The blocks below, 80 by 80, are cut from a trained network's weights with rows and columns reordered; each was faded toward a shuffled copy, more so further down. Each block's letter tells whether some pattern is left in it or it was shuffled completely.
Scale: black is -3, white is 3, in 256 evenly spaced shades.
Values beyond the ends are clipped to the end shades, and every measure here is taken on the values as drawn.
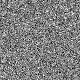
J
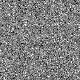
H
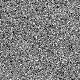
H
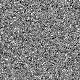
J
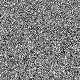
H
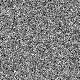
J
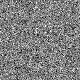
J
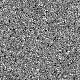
J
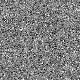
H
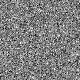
H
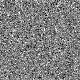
J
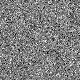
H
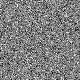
H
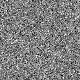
J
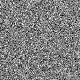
H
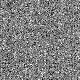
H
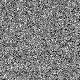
J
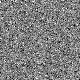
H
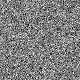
J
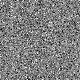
J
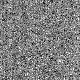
H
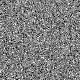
J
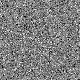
J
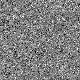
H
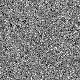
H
